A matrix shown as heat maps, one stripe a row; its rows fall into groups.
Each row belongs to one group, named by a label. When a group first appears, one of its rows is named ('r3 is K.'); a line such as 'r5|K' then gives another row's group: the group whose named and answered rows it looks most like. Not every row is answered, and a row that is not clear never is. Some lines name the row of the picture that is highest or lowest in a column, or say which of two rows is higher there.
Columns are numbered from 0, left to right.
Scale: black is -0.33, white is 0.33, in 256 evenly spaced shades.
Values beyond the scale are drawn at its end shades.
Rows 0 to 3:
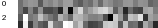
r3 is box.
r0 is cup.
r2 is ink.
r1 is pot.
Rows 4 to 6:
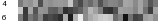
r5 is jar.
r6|pot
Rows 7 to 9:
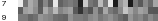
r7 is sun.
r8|cup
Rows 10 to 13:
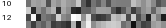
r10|cup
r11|jar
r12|box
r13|pot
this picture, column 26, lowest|10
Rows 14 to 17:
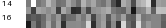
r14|ink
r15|jar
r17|ink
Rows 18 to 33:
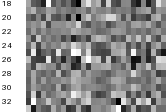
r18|pot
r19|ink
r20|pot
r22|box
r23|jar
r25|box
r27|jar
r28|box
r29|box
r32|ink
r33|sun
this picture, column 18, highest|33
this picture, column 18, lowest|32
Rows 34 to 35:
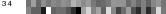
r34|box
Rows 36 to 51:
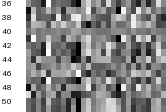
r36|pot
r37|ink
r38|box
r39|cup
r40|box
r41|ink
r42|pot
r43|pot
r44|jar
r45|box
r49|jar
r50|pot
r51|pot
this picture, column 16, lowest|46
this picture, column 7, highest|39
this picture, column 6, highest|38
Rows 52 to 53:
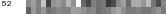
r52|cup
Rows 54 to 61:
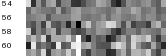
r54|jar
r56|cup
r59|cup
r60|box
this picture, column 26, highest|57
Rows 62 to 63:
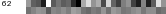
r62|pot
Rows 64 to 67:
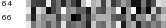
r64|pot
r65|sun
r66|jar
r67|sun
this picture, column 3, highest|65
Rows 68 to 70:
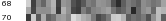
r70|box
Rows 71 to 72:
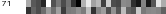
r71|pot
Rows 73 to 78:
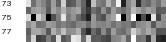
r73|sun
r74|cup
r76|ink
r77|cup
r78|box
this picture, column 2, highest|75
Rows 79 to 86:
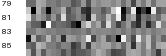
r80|sun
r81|sun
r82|pot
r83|jar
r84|ink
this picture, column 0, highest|81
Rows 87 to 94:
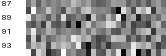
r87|box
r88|ink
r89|sun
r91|ink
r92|box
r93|cup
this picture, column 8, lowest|90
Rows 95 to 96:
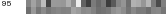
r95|cup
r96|box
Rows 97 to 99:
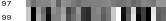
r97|jar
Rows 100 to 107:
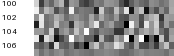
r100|jar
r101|sun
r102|ink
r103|ink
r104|cup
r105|sun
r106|pot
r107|jar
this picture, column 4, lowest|105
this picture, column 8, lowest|106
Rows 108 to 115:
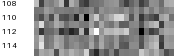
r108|jar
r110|pot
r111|ink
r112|pot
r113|ink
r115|cup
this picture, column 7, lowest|112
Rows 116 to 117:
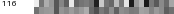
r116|sun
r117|cup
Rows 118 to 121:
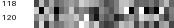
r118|box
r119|sun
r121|box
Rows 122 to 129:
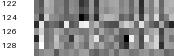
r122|jar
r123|jar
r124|jar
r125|box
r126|ink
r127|ink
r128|ink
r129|cup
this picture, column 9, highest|125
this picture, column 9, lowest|124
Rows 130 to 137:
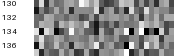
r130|box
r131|ink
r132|jar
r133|cup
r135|ink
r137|sun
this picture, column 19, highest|136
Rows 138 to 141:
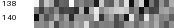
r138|sun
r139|pot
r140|ink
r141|cup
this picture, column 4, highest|140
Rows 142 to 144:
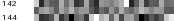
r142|sun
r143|cup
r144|pot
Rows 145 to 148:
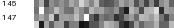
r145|box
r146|ink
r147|cup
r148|jar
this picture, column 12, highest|145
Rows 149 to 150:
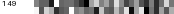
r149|pot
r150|sun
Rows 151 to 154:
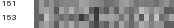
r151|box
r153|jar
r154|cup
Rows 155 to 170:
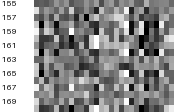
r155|ink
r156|sun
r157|pot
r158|sun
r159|sun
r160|pot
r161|pot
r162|sun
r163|jar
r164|jar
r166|box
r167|sun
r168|cup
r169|sun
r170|pot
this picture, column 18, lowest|164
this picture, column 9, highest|166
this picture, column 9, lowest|164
